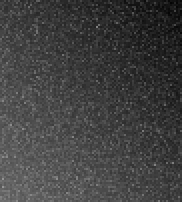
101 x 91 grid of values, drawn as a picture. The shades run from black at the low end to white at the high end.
Slope: up to the bottom left. Ninth with the highest average: bottom left. Grain: fine. Mirror symmetry: none.
